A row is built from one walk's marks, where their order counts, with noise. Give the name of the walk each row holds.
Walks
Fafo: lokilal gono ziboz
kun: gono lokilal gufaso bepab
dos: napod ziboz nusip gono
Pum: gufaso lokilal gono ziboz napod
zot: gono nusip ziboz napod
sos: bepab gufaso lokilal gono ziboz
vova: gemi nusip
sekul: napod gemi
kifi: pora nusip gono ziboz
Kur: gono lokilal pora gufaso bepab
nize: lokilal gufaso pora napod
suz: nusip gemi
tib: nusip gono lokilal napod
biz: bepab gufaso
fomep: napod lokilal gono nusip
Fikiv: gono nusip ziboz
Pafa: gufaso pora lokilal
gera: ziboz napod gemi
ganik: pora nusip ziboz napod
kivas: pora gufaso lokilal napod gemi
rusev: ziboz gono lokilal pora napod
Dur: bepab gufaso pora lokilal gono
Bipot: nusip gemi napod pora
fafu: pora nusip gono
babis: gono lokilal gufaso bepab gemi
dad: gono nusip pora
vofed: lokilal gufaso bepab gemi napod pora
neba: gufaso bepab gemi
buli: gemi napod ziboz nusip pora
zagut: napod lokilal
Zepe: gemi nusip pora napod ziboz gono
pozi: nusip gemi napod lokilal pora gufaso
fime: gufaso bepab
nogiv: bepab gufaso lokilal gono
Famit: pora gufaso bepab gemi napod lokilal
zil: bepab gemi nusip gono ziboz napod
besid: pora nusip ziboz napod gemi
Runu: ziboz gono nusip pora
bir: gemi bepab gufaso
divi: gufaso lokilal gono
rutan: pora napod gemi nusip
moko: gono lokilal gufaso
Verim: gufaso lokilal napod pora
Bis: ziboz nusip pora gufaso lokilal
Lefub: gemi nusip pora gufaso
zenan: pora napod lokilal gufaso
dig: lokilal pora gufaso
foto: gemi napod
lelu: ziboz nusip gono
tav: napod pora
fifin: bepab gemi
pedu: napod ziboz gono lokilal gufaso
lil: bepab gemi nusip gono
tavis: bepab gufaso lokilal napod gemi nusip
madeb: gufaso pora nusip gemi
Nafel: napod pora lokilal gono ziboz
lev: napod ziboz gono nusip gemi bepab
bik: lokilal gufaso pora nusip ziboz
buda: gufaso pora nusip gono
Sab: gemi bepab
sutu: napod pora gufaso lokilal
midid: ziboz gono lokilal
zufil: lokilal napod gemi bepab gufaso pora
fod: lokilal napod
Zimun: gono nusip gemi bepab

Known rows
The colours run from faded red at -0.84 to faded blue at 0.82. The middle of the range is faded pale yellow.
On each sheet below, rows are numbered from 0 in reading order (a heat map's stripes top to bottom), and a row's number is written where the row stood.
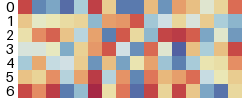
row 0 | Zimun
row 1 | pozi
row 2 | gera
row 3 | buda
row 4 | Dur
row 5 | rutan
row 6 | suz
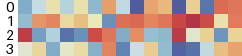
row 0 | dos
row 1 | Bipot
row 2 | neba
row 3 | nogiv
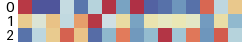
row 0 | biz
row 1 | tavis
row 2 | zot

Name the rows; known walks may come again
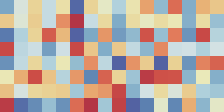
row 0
Zepe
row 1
tavis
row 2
zot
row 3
babis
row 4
dos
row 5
gera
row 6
pozi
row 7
bir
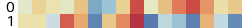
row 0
vofed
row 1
zenan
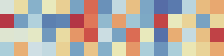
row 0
nogiv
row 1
neba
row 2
buda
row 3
Dur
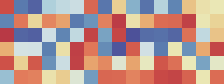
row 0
kun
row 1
Verim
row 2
biz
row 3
lil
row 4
madeb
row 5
Bipot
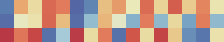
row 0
rusev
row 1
Pum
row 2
suz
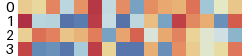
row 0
rutan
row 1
fifin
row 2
kivas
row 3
Zimun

